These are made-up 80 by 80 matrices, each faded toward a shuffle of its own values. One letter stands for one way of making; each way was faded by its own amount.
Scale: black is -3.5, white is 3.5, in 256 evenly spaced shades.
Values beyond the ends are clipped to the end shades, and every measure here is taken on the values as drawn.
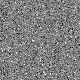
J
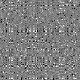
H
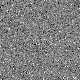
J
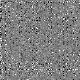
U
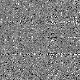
U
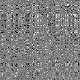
H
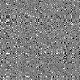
H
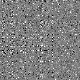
U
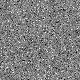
J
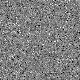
J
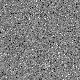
J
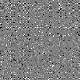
H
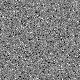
J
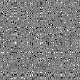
H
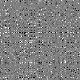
H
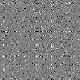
H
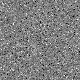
J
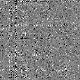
U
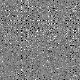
U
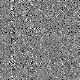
U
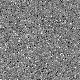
J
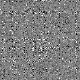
U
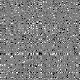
H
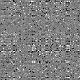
H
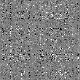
U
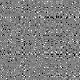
H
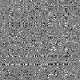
H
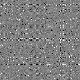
H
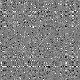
H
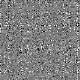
U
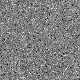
J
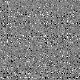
U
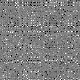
H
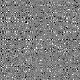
H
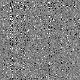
U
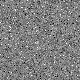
J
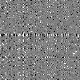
H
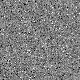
J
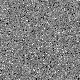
J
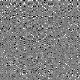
H
